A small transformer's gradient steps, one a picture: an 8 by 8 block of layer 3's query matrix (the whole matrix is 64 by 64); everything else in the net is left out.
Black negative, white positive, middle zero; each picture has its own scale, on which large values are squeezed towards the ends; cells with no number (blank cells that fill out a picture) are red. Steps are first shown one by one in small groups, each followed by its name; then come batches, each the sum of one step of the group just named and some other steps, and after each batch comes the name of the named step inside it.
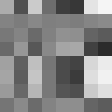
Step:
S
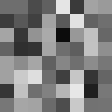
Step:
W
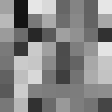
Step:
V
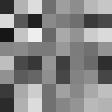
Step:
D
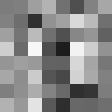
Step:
V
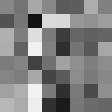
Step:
V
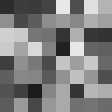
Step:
V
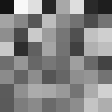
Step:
D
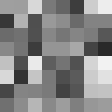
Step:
S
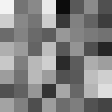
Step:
S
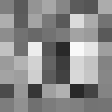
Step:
V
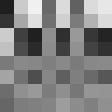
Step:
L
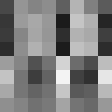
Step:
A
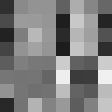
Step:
A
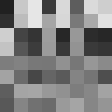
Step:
L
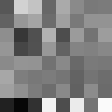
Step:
L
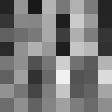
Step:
A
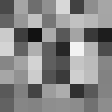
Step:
L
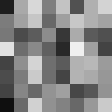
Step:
L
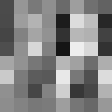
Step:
A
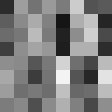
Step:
A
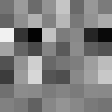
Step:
L
